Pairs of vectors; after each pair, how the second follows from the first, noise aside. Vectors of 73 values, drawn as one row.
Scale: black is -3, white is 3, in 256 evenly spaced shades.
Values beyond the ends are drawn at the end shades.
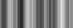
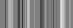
partly zeroed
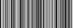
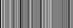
partly zeroed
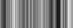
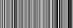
sign-scrambled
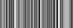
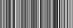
sign-scrambled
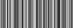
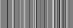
partly zeroed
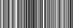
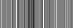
partly zeroed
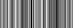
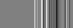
partly zeroed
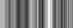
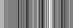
partly zeroed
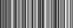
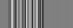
partly zeroed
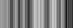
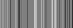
partly zeroed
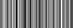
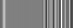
partly zeroed
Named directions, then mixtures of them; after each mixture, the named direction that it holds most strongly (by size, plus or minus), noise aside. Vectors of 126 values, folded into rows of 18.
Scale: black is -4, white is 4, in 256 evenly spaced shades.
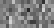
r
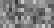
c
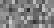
r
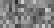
c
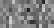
r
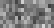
c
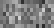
c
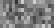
c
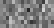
r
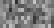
c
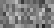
c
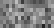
c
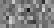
r
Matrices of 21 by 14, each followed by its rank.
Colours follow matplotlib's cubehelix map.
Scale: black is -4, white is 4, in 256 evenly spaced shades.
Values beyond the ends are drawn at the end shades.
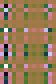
one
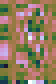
three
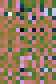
three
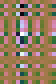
one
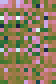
three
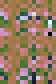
three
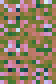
three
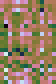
three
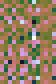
three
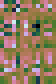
three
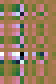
one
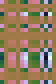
one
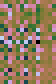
three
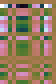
one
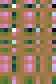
one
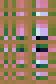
one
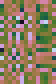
three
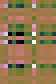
one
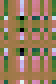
one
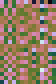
three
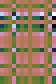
one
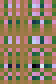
one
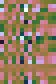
three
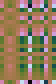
one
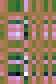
one
